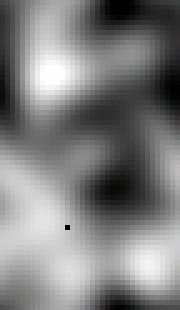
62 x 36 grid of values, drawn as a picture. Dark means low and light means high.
The ninth with the lowest average is the top right. On average the colour sits 50% of the way up the scale. A single lone cell is far lower than the cells round it. The bottom left is the smoothest part.
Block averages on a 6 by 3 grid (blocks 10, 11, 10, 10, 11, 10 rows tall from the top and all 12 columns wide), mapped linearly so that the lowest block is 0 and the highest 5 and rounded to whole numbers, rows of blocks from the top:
3 1 0 / 3 3 0 / 2 1 1 / 4 1 1 / 5 3 3 / 3 3 3
